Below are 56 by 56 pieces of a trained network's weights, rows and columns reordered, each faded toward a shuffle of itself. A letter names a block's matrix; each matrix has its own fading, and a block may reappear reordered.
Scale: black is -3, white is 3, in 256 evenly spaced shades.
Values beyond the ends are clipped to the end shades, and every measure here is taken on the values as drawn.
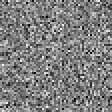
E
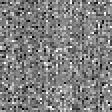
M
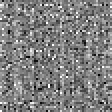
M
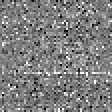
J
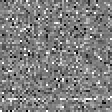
J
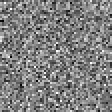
E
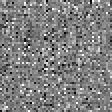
J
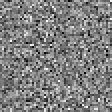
E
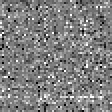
J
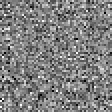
E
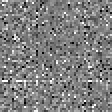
J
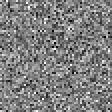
E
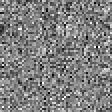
E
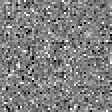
J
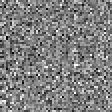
E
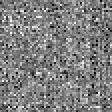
M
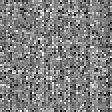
M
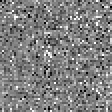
J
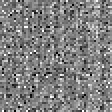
M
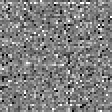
J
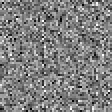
E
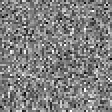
E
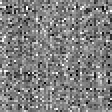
M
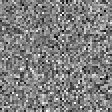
E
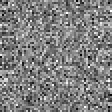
E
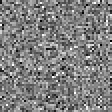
E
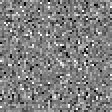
J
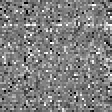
J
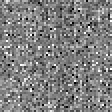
M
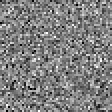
E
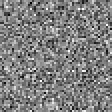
E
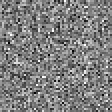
E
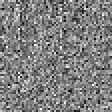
E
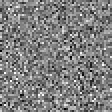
E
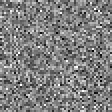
E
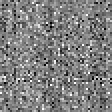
M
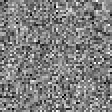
E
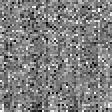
M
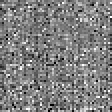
M
